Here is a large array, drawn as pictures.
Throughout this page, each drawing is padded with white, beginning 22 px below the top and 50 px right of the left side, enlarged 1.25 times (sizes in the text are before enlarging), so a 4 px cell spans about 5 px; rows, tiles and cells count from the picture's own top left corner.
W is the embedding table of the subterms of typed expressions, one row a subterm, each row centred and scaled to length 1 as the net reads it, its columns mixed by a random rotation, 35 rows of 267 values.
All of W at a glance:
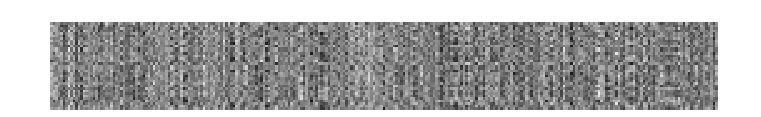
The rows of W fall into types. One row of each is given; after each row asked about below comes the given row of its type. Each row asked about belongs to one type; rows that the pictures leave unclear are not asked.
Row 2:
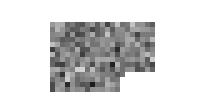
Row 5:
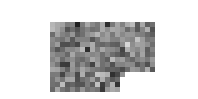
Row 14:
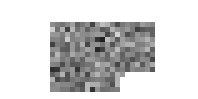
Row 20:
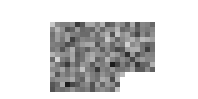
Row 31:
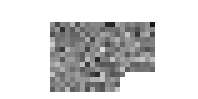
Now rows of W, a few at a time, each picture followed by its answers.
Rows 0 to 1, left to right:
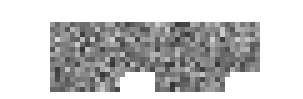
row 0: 20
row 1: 20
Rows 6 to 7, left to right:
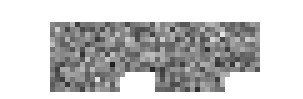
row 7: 20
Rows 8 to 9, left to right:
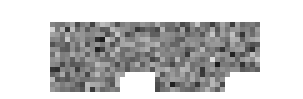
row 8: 14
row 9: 20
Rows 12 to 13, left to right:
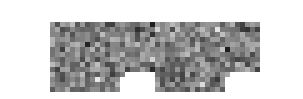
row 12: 31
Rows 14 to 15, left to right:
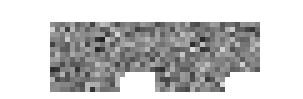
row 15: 14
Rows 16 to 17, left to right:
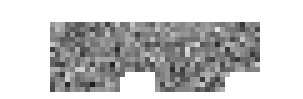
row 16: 2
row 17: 5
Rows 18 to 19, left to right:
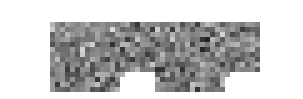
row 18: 5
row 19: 14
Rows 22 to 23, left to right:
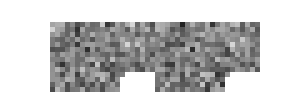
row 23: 5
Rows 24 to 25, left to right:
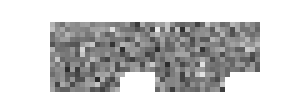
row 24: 5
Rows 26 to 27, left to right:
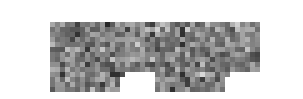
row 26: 31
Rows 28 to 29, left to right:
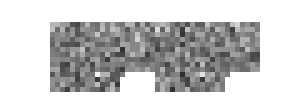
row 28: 5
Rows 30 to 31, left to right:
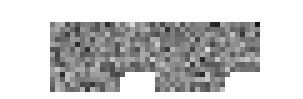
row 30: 2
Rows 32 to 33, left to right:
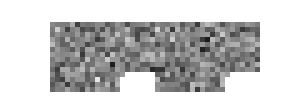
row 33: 14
